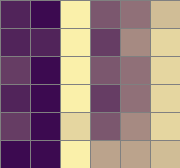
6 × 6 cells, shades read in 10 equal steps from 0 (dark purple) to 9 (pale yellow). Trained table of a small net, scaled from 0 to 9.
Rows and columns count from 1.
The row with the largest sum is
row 6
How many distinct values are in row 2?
5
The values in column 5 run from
4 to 6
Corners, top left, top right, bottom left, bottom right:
1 7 0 7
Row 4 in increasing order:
0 1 2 4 8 9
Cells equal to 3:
3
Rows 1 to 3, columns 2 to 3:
0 9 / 1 9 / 0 9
